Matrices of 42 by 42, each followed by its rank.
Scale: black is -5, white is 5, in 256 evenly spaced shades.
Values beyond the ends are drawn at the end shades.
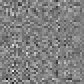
five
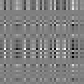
one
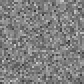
full rank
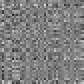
three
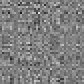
five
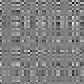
two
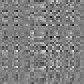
three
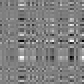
two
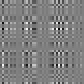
one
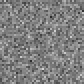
full rank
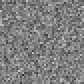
full rank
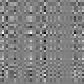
two
